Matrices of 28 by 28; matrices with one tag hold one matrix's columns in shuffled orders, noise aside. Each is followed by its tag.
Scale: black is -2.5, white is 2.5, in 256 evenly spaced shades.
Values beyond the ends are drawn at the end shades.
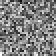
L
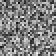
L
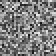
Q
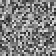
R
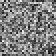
Q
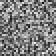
Q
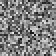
L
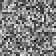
R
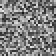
R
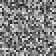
R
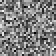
R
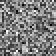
Q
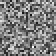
Q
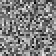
L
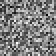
R
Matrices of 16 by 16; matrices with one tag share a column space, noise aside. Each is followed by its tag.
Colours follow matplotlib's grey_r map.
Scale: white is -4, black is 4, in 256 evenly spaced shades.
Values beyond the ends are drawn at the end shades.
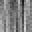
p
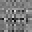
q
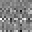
q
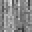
p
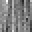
p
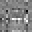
q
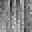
p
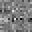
q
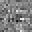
q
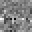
q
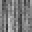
p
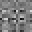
q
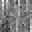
p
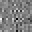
q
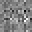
q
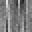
p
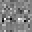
q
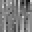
p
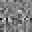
q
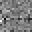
q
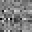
q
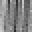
p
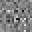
q
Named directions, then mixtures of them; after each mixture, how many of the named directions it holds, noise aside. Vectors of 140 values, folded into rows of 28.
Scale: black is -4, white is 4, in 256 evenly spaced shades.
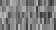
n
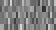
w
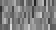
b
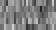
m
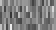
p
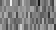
two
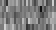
one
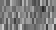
two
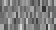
one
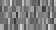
one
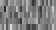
two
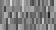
three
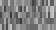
one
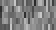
one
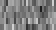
one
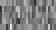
three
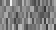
three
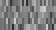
two
